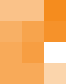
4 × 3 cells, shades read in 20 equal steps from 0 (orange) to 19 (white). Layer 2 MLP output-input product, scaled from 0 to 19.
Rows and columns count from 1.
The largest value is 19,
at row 3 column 3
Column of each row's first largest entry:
1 1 3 3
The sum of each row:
18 11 27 22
